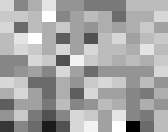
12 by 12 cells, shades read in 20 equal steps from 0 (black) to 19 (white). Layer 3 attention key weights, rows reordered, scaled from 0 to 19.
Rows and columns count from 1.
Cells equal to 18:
2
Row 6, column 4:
15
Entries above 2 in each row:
12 12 12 12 12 12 12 12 12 12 12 10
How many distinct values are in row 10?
7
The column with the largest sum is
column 12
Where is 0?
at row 12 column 10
